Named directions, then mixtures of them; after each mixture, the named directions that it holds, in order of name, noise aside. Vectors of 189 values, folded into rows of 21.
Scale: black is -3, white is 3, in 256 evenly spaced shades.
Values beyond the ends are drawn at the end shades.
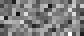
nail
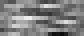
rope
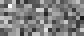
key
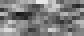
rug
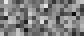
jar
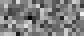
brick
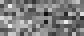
brick, key, rope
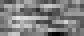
rope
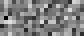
brick, jar, nail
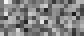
jar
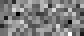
nail, rug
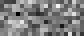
nail, rope, rug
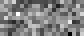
nail, rug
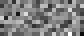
nail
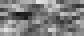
rug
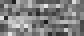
brick, nail, rope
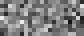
jar, key, nail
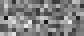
brick, jar, rope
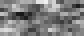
rug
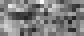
key, rug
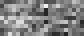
key, nail, rope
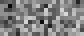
jar, key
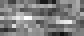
rope, rug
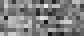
brick, jar, rope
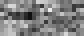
brick, key, rug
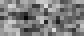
jar, key, rug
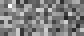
key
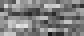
brick, rope, rug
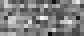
brick, jar, rope
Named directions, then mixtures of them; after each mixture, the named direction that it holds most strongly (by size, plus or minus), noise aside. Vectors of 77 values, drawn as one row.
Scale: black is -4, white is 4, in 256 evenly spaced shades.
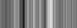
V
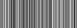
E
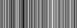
E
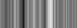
V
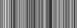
E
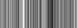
V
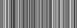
E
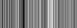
V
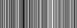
E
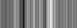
V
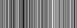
E
